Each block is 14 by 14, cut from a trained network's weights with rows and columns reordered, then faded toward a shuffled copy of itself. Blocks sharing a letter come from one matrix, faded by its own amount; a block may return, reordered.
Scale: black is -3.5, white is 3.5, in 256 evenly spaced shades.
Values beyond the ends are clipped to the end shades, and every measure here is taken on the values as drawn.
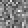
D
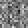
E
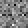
D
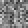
E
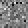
D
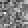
E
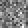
D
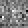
D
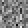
E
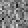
E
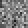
E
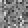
E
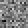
D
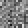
E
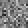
E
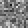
D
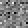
D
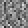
E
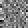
E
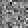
E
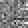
D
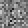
E
